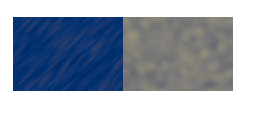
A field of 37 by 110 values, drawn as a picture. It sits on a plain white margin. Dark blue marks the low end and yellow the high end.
It is made of 1 by 2 panels. Panel 1,1: very low, slanting up to the right, faint in contrast. Panel 1,2: middling, blotchy, faint in contrast.
